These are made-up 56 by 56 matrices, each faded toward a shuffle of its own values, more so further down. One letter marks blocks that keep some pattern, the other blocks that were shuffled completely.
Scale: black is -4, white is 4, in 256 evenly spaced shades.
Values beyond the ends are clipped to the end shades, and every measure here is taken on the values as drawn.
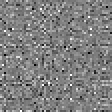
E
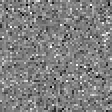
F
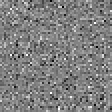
E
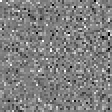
E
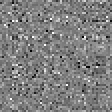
E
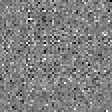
E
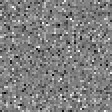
F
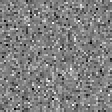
F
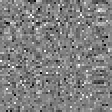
E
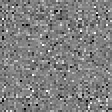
E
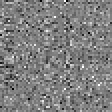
E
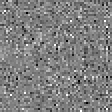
E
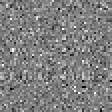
E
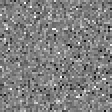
F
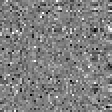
E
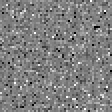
F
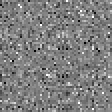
E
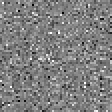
E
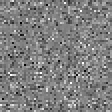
E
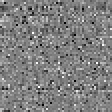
E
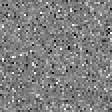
F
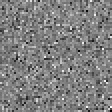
F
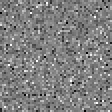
F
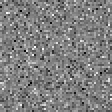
F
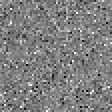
F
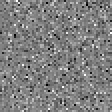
F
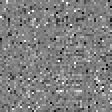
E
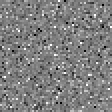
F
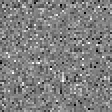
E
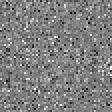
E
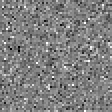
F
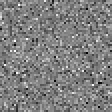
F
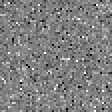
F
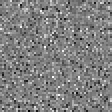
F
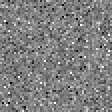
F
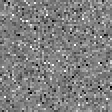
F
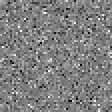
F
